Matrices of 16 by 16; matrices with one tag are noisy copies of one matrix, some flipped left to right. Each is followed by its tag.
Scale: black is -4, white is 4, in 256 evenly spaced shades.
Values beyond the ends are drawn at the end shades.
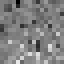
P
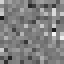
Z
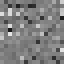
Z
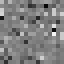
Z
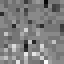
P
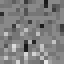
P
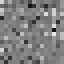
Z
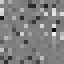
Z
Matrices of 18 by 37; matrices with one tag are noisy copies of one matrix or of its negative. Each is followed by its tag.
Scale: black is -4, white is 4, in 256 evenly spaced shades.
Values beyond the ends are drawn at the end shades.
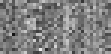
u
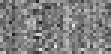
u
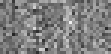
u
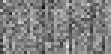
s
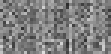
s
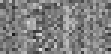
u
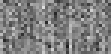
s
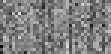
s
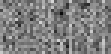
s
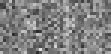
u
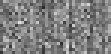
s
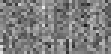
s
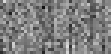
s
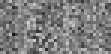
u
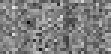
u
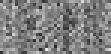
u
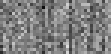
s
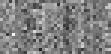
u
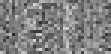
u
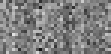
u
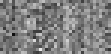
u
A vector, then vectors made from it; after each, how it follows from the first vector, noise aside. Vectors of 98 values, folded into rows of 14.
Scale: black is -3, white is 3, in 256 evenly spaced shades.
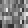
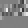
partly zeroed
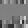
partly zeroed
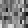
negated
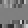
partly zeroed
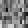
negated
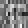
wrapped around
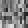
negated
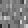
partly zeroed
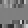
partly zeroed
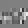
partly zeroed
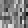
negated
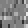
partly zeroed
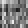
wrapped around
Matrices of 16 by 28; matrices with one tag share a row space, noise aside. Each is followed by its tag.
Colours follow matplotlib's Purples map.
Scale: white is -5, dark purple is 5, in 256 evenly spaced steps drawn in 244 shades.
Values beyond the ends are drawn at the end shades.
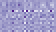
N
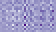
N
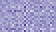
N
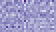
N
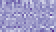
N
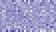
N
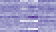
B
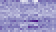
B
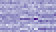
B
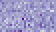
N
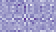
N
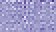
N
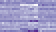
B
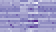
B
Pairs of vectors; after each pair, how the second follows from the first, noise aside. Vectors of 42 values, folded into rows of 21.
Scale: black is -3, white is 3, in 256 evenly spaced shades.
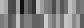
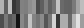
shuffled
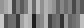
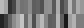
shuffled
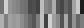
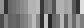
negated
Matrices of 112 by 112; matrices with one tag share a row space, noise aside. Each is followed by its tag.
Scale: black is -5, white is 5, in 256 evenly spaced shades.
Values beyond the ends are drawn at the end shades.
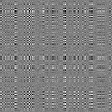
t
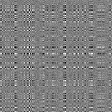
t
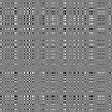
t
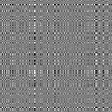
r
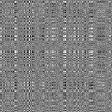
t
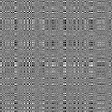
t
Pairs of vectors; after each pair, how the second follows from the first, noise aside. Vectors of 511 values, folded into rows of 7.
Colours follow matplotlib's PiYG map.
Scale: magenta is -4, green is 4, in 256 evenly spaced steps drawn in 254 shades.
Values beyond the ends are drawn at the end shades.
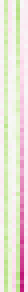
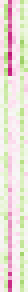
wrapped around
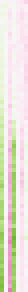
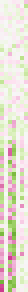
sign-scrambled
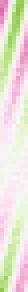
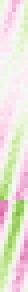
wrapped around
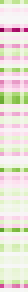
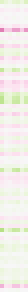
shrunk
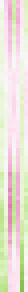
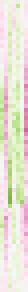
wrapped around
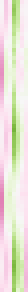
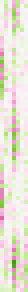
sign-scrambled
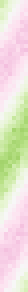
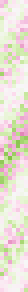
sign-scrambled
